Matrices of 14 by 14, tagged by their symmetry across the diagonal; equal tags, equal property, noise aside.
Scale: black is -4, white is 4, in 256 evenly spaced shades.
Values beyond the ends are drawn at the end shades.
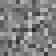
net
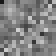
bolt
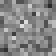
bolt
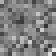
bolt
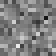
net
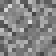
bolt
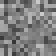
net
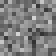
bolt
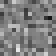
net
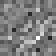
bolt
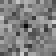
bolt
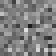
net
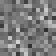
bolt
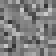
net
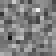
net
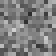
net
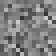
net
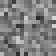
net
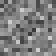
bolt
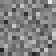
net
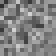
bolt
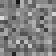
net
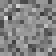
bolt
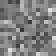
bolt
